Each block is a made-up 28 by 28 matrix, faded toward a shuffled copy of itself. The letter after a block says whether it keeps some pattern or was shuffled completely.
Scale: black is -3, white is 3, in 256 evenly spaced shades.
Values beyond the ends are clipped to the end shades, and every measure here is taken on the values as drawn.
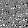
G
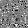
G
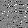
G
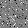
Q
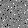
Q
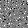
Q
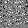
G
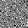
G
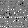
G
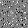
G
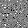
G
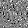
G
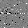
G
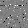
G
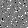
Q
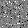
Q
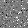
Q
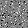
Q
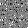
G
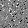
Q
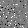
Q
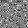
G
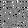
G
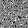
Q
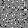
G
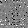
G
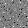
Q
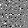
G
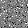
Q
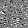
G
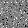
Q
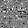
G
